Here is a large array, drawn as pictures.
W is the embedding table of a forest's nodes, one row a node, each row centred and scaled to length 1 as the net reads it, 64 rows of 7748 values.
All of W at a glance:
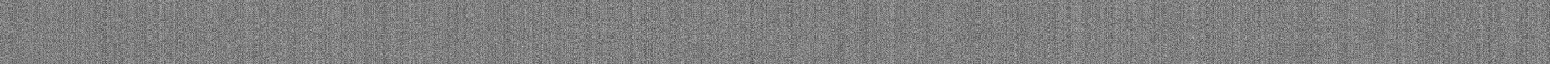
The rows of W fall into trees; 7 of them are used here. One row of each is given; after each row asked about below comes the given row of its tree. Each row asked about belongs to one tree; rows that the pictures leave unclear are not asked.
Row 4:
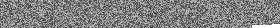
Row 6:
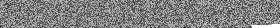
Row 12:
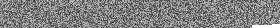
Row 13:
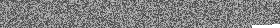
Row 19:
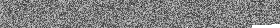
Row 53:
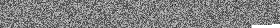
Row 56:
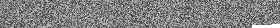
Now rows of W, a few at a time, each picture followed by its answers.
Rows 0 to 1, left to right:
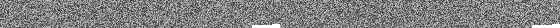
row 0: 13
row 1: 13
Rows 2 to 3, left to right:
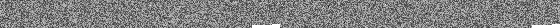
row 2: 56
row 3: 53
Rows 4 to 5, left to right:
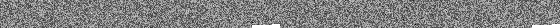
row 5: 12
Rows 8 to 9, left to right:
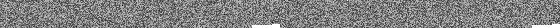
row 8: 13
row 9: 13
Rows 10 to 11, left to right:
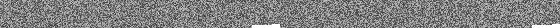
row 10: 12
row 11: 13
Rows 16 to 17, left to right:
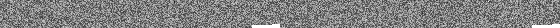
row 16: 56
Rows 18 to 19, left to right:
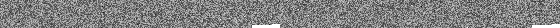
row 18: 4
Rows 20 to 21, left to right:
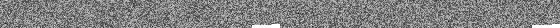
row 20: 19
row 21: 12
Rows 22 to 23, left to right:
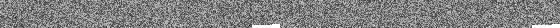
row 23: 4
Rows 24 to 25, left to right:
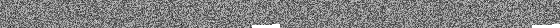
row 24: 13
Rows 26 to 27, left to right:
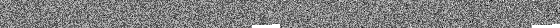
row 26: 12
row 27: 53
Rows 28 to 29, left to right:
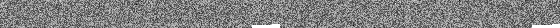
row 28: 6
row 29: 56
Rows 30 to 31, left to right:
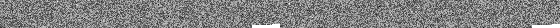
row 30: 56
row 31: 6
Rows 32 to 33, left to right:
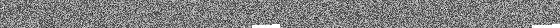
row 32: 4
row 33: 13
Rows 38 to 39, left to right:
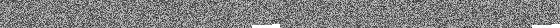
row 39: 6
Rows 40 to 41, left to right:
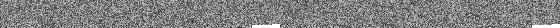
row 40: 4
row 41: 19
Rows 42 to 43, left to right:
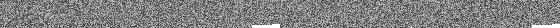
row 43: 53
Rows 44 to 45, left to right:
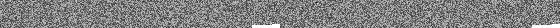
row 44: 56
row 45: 56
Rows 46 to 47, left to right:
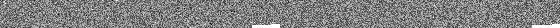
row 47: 56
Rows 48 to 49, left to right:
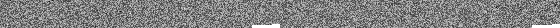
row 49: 56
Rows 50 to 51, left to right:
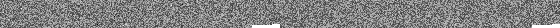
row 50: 13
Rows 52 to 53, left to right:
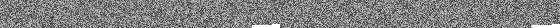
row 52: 4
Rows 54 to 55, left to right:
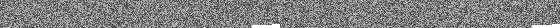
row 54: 53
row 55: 56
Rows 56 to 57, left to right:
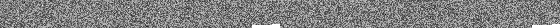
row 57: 12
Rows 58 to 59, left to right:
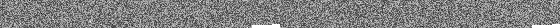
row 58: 53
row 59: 13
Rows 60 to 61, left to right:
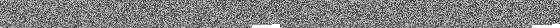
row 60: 12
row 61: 13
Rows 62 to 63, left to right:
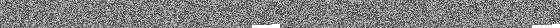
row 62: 56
